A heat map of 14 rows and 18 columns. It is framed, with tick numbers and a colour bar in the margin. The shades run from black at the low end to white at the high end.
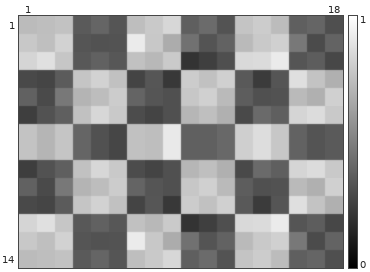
There is no overall slope. The values fall into two levels. It is mirror symmetric from top to bottom. A checkerboard runs through the table.
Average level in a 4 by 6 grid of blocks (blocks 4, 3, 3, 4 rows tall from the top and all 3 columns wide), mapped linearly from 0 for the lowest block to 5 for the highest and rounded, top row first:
5 0 4 0 5 0 | 1 4 1 4 1 4 | 1 4 1 4 1 4 | 5 0 4 0 5 0
